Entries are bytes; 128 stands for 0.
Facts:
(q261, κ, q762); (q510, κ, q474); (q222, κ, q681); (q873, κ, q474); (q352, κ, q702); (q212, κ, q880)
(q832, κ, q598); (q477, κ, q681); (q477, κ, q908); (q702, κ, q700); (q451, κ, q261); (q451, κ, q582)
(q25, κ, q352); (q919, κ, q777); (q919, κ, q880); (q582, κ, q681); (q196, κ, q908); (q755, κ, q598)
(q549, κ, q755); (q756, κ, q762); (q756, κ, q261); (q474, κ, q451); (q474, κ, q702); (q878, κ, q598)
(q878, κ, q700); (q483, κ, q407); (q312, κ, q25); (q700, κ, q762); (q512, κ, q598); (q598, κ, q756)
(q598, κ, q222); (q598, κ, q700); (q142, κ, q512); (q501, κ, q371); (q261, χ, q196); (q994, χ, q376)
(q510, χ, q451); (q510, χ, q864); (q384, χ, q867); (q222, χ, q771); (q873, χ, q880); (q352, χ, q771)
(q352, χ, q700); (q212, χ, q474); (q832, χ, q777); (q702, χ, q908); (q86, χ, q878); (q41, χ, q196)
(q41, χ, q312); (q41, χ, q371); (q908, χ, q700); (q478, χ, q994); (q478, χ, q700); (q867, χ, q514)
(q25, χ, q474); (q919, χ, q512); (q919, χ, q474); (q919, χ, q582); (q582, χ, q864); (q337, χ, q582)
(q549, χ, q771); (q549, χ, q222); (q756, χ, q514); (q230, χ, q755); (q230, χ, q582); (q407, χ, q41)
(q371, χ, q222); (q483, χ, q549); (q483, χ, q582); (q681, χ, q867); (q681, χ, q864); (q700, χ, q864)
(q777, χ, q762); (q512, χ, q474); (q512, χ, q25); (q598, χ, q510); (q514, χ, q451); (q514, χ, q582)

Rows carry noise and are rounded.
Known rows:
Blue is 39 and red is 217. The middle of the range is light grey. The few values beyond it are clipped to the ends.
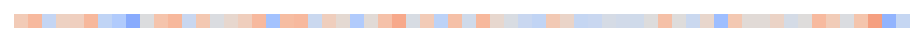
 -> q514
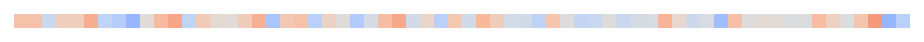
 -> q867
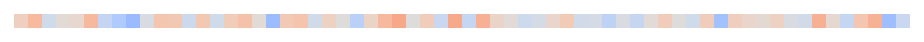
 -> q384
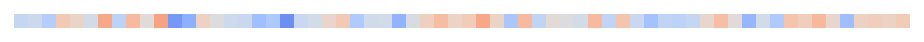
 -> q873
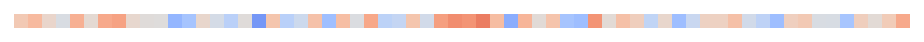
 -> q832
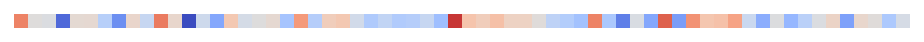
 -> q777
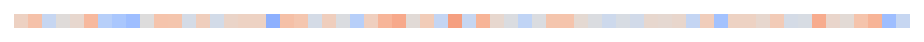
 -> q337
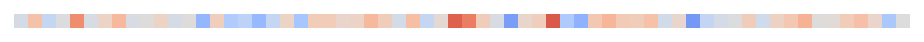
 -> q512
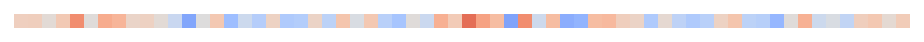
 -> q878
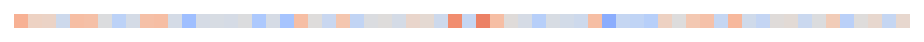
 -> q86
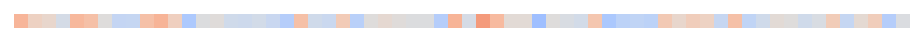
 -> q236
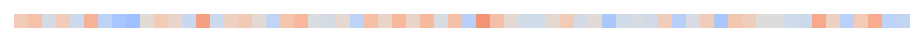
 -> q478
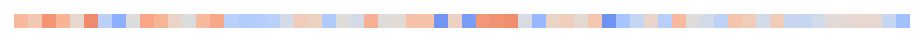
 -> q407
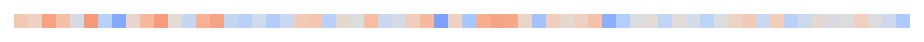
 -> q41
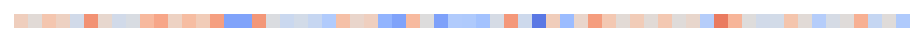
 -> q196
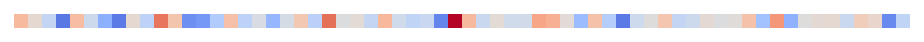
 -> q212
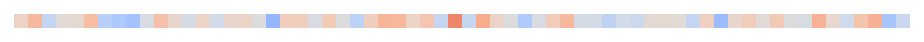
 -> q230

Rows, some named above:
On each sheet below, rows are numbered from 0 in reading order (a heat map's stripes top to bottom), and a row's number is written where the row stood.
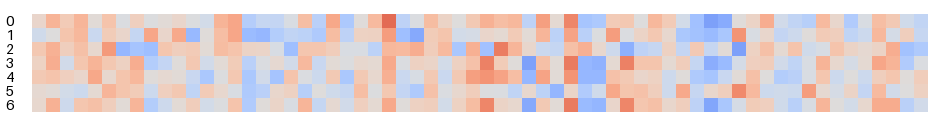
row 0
q549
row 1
q261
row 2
q483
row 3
q755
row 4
q142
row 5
q477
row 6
q755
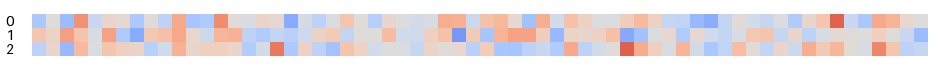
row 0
q702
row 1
q41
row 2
q582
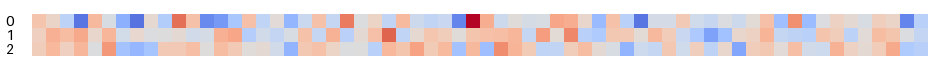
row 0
q212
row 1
q549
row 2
q483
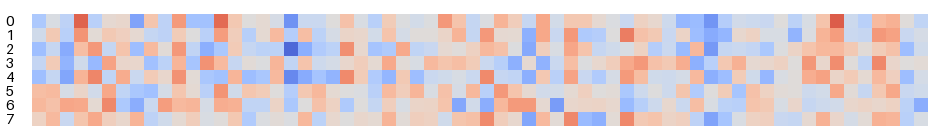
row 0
q352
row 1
q700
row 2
q25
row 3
q681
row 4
q474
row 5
q478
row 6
q371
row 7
q755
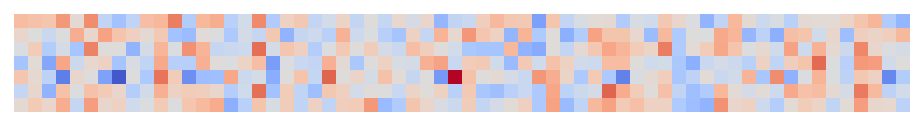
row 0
q771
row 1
q762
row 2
q908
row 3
q510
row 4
q919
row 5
q582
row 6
q222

